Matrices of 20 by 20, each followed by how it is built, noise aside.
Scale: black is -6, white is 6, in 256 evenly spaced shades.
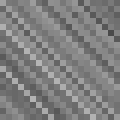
Toeplitz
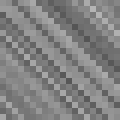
Toeplitz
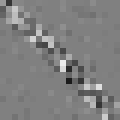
banded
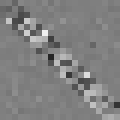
banded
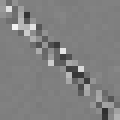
banded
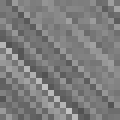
Toeplitz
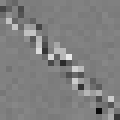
banded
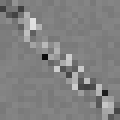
banded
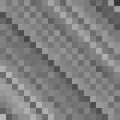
Toeplitz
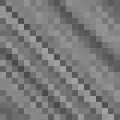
Toeplitz
